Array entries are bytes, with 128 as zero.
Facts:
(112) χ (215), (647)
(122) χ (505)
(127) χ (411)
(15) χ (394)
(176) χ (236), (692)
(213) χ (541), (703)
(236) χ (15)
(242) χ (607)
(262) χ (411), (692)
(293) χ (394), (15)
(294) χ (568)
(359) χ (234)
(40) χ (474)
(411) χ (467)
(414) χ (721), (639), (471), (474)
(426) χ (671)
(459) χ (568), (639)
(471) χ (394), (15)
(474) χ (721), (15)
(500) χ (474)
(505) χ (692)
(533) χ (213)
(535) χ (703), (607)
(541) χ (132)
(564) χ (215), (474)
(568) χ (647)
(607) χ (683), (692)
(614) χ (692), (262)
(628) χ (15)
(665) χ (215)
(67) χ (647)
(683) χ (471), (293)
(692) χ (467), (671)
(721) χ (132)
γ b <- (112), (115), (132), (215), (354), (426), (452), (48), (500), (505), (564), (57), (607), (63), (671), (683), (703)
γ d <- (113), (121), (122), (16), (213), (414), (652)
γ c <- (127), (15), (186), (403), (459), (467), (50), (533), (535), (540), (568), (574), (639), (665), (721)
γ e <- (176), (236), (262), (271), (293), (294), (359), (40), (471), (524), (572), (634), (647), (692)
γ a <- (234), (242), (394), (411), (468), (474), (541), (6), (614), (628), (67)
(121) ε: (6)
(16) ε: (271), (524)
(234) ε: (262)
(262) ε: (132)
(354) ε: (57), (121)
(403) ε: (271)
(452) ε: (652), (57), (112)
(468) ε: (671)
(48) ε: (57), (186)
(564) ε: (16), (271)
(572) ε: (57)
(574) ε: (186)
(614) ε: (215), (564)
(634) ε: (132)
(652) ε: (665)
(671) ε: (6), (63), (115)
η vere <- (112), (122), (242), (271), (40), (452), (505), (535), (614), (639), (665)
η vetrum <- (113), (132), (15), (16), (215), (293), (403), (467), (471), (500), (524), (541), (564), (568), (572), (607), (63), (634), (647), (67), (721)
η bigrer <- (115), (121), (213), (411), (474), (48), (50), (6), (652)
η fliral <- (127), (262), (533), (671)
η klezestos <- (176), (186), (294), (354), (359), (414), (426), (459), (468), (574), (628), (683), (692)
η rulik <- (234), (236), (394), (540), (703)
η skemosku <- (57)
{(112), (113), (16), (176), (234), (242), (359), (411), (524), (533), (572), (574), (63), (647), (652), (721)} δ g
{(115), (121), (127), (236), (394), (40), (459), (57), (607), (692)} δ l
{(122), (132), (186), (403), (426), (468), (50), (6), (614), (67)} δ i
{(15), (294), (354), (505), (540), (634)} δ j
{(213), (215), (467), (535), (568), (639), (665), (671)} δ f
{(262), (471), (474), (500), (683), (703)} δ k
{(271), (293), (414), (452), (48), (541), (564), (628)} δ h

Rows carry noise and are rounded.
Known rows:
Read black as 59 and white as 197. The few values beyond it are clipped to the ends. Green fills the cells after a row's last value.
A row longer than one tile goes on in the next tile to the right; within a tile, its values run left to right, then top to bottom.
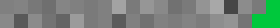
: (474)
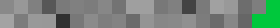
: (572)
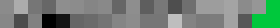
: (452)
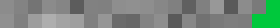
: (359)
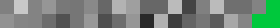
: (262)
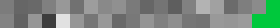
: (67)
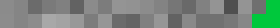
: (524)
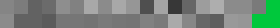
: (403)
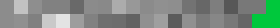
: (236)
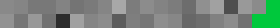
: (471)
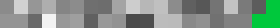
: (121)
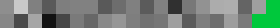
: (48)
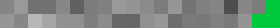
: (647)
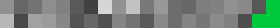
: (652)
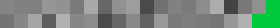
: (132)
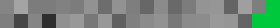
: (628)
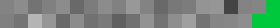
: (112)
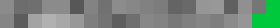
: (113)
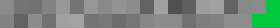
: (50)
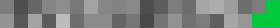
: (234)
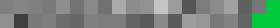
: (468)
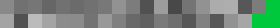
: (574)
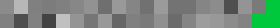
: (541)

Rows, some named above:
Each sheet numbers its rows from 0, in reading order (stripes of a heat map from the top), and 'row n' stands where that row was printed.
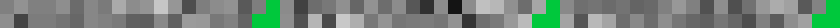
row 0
(468)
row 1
(186)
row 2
(574)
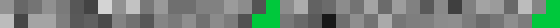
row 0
(652)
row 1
(271)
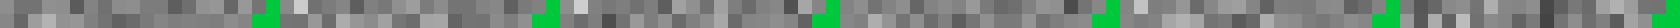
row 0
(113)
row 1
(294)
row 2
(293)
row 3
(112)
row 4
(459)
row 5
(234)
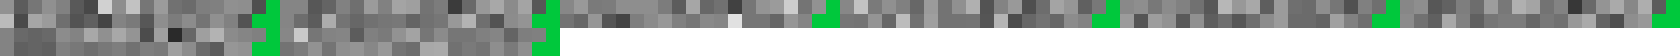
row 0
(652)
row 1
(16)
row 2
(354)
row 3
(634)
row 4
(665)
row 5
(16)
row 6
(403)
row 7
(294)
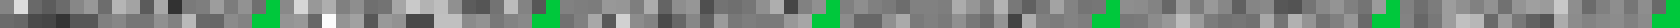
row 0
(564)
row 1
(121)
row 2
(132)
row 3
(614)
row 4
(57)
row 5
(6)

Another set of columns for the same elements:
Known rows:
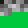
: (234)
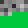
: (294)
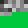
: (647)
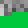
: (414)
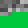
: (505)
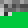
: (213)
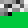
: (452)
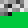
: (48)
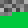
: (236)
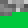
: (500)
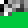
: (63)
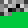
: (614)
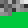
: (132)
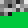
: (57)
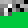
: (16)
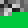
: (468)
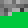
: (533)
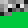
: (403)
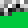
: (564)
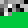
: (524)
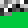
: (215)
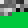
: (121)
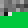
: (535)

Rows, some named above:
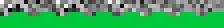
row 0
(271)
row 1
(127)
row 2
(271)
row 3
(607)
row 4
(186)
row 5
(234)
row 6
(471)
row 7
(628)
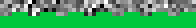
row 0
(572)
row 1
(115)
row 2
(411)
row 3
(564)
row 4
(474)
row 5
(112)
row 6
(426)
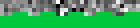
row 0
(293)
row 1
(122)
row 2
(115)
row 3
(113)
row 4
(574)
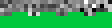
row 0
(394)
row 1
(213)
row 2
(459)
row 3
(271)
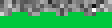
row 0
(113)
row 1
(262)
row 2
(50)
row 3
(354)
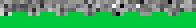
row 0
(213)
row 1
(634)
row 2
(293)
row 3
(628)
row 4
(665)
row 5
(242)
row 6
(67)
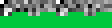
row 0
(115)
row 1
(634)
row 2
(671)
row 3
(541)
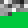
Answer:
(652)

